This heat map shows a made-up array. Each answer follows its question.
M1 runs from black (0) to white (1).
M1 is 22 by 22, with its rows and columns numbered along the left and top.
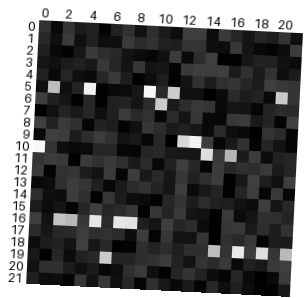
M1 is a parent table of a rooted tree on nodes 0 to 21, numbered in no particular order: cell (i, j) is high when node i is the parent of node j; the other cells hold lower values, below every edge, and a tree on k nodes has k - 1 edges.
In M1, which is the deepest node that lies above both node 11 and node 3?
16
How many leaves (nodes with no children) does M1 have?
15
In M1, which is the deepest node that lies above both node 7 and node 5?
16
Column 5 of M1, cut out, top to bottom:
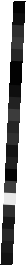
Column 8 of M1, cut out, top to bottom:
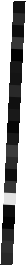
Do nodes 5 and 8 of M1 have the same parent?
yes
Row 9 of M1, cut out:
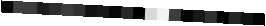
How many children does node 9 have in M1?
2
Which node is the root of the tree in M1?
18
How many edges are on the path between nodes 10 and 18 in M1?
3
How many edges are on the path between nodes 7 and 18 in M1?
5
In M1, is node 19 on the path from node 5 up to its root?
yes
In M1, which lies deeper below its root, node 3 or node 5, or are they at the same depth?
the same depth
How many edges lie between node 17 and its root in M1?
1
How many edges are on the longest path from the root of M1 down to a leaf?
7
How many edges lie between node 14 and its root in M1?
4
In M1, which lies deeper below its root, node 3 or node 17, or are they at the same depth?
node 3
